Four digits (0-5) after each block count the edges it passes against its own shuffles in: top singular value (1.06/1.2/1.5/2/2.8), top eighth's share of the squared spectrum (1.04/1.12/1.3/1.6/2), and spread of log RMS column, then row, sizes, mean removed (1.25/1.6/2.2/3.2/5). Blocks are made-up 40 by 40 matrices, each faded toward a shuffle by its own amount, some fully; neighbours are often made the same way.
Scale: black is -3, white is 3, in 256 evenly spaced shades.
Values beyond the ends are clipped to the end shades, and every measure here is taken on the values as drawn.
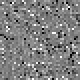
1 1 0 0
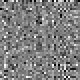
3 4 2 2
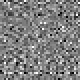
3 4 1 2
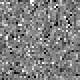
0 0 0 0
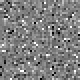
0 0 0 0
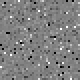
0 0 0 0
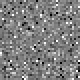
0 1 0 0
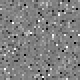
0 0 0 0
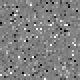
0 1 0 0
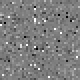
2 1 0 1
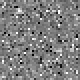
1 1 1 0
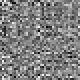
4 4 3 3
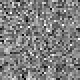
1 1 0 0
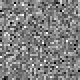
0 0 0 0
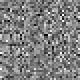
3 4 2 2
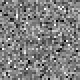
1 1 0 0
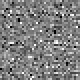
3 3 1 1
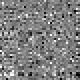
3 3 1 1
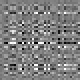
4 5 3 4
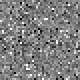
2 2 1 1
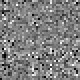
1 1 2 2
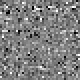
1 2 1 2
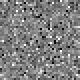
0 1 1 0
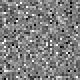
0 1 1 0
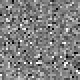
1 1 2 1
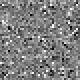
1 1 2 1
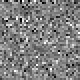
1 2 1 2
